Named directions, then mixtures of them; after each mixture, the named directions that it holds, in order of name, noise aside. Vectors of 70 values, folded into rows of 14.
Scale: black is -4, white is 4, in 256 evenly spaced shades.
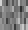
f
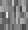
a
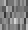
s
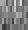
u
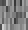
s, u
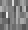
a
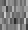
s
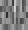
a, u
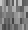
f, u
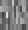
a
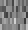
a, s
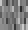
f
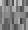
f, u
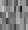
a, f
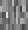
a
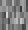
a, s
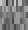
f, u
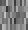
s, u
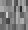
a, f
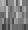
a, u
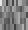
f, u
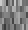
f, u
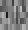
a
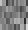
f, s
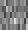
s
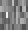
a
